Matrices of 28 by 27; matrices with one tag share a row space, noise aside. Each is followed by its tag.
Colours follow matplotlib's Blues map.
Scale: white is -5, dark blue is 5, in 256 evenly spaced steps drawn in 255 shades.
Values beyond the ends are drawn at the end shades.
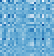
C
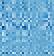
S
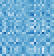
C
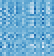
C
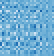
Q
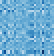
C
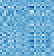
C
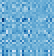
S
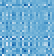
S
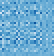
Q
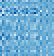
Q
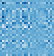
S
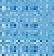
Q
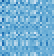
Q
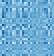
S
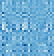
S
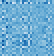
S
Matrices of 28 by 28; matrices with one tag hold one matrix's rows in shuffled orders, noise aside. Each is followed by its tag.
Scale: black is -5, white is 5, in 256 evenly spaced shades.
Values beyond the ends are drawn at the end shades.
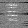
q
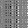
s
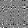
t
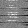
q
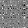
t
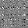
t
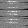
q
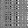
s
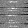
q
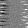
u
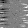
u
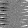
u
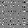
t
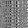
s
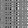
s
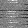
q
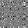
t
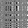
s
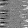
u
